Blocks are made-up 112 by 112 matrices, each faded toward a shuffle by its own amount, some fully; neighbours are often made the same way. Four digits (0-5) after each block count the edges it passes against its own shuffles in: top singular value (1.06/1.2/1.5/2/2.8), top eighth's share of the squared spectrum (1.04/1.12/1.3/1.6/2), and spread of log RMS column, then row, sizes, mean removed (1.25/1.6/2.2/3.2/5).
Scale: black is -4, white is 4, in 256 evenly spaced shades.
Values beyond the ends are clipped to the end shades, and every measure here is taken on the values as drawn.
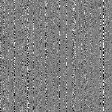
3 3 4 0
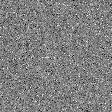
2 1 0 0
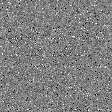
1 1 0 1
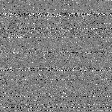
2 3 0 4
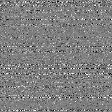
2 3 0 4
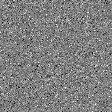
1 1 0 2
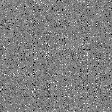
2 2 2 2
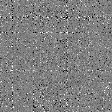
2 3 3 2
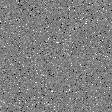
1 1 0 0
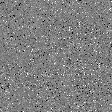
1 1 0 1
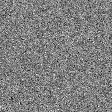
1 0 0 0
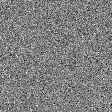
0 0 0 0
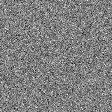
0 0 0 0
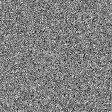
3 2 0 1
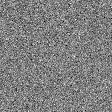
1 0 0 0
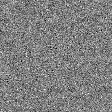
3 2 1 0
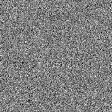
3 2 1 1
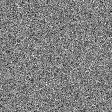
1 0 0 0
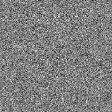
4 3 2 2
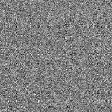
4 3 2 2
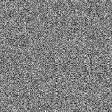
4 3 2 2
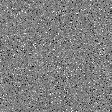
3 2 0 0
